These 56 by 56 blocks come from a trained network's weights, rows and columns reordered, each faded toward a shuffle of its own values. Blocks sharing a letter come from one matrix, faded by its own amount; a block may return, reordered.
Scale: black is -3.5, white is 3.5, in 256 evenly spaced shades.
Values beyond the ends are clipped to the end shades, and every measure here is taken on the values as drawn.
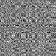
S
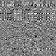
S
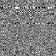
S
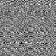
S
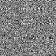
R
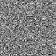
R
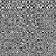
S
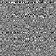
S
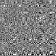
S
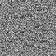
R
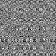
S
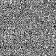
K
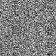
K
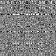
S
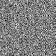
K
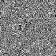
K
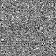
K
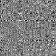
S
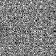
K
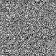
K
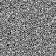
R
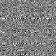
S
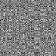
S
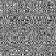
S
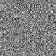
R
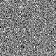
K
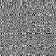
S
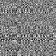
S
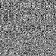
R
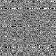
S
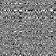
S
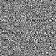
R
